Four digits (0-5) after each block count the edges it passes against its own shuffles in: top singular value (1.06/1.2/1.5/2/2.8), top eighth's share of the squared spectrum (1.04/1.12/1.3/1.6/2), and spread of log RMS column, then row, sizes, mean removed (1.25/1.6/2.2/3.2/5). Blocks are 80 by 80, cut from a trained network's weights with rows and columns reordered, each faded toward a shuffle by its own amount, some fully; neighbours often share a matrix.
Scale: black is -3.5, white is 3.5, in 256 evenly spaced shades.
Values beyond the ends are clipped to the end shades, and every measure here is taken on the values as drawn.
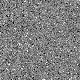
0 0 0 0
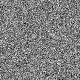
0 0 0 0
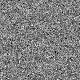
2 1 0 0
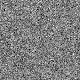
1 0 0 0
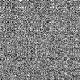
3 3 0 2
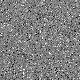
0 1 0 0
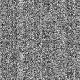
3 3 0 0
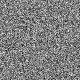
0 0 0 0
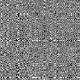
4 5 3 3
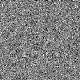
3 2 1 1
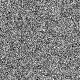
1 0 0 0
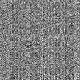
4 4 1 1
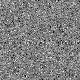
2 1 0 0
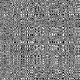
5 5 3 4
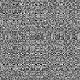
4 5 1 3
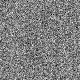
1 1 0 0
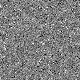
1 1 0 0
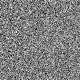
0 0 0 0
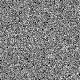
2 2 0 0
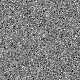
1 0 0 0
